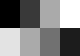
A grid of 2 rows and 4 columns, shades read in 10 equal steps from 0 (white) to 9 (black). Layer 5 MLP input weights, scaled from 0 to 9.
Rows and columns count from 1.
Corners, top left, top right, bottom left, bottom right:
9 0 1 8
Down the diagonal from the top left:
9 3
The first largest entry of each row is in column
1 4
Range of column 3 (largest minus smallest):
2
